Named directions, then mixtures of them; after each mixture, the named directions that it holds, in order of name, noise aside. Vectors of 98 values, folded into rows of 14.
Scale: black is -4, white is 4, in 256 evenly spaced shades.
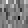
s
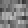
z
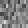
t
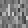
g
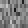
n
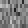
n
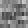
z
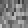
t, z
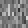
g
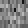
n, z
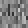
g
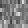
n, t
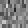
n, t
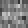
g, z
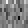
s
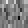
s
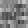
z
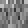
n, s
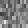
t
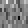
s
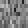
n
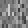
g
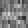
g, z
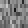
n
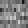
n, z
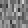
g, n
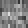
g, z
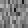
n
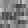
z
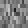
g, n
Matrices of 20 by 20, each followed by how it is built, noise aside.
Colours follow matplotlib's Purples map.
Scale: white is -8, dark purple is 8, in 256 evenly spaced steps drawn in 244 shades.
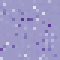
sparse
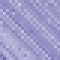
Toeplitz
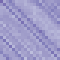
Toeplitz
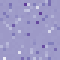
sparse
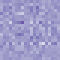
low rank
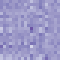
low rank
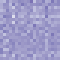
low rank
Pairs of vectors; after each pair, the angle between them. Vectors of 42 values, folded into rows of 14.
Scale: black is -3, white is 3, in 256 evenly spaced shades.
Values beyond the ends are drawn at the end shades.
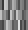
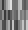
orthogonal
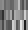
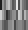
orthogonal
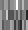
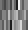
partly opposed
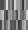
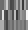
partly aligned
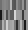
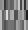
partly opposed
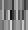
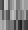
partly opposed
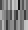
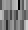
nearly parallel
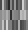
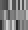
orthogonal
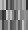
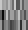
partly aligned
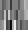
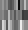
orthogonal
